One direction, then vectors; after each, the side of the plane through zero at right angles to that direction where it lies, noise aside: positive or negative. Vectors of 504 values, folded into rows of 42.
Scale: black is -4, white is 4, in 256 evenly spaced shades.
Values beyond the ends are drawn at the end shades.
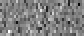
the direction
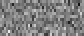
positive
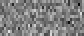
positive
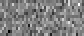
negative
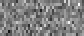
negative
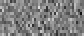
positive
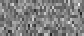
negative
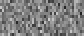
positive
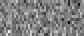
positive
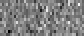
negative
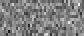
negative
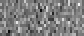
negative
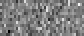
negative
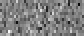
positive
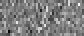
negative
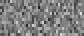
negative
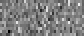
negative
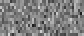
positive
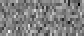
positive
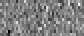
negative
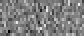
negative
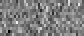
negative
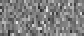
negative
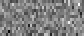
negative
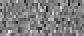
positive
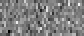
negative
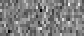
negative
